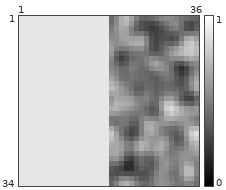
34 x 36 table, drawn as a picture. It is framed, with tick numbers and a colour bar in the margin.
The table splits into one row of 2 panels. Panel 1,1: very high, flat. Panel 1,2: middling, blotchy, strong in contrast.
